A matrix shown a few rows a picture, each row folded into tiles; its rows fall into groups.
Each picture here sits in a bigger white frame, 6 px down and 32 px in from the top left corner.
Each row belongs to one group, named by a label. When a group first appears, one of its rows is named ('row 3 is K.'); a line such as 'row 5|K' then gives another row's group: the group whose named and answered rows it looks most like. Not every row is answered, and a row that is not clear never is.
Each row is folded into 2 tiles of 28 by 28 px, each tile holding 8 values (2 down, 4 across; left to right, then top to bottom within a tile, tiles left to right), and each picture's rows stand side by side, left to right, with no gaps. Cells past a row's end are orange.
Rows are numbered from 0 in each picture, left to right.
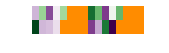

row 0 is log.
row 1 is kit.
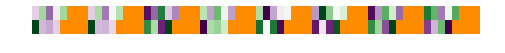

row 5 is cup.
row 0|log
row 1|log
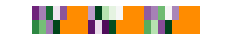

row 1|cup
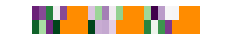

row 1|log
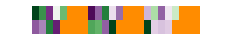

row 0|kit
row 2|log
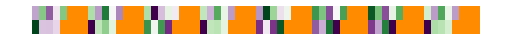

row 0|log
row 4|cup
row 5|kit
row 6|kit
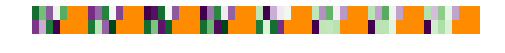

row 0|kit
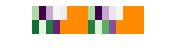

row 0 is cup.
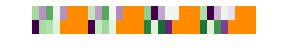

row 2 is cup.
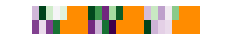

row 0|cup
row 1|kit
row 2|log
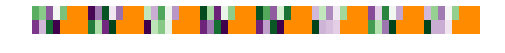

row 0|kit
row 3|kit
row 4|kit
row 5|log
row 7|log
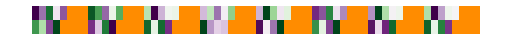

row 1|kit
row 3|log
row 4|cup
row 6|cup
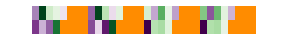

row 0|cup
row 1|cup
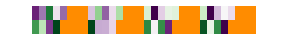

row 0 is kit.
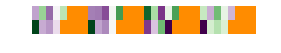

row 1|log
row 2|kit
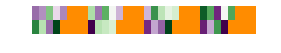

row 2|cup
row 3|kit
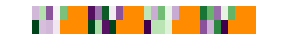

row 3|kit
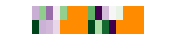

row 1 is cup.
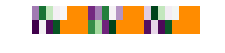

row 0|cup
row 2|cup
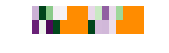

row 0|cup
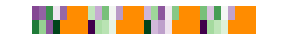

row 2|log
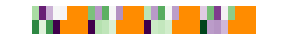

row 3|log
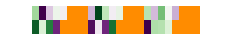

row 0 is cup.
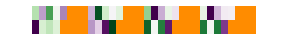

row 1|cup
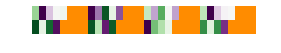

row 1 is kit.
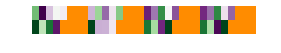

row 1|log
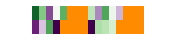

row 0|kit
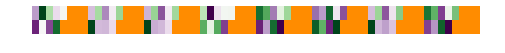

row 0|cup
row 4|kit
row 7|kit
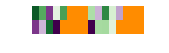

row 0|kit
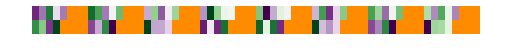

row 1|kit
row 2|log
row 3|cup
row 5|log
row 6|kit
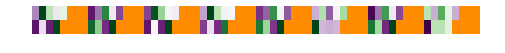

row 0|cup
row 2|cup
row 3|cup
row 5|log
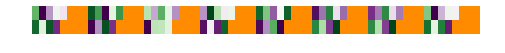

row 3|cup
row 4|kit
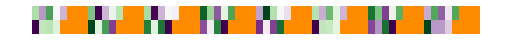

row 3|kit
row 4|cup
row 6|kit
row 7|log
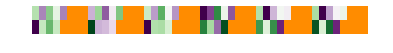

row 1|log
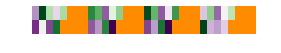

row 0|cup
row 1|kit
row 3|log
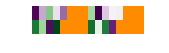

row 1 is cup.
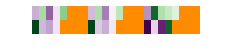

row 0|log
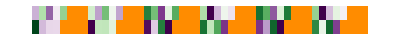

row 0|log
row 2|kit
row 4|kit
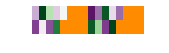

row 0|cup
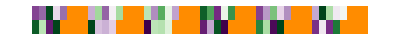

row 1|log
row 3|kit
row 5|cup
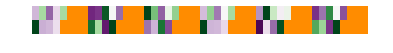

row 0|log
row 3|log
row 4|cup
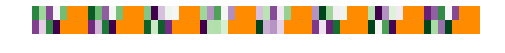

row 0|kit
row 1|kit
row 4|log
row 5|cup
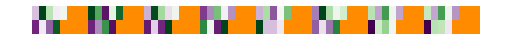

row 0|cup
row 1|kit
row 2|cup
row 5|cup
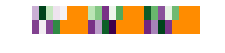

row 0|cup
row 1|kit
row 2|kit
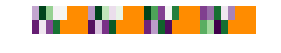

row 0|cup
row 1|cup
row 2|kit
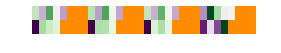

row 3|cup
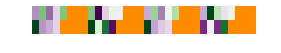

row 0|log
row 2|log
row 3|cup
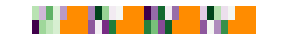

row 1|cup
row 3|cup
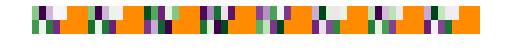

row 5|cup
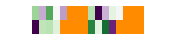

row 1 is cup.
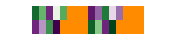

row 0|kit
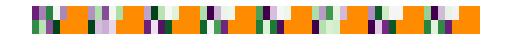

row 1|log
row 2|cup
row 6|cup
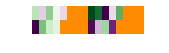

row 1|kit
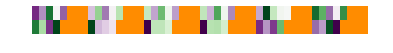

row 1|log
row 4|cup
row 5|kit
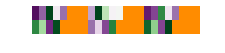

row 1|cup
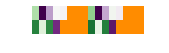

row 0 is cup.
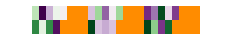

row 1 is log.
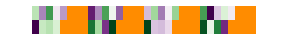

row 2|log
